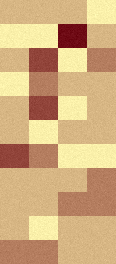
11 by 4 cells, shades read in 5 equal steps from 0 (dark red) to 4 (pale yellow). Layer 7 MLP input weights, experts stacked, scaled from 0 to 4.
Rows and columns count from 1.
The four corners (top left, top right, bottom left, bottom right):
3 4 2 3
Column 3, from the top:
3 0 4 3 4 3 4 3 2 3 3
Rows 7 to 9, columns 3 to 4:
4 4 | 3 2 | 2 2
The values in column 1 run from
1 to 4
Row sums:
13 11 10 12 11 13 11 11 10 13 10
